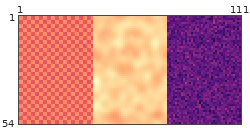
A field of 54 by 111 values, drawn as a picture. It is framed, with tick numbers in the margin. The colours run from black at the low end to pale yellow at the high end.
The table splits into one row of 3 panels. Panel 1,1: high, checkered. Panel 1,2: very high, blotchy, faint in contrast. Panel 1,3: low, fine-grained.
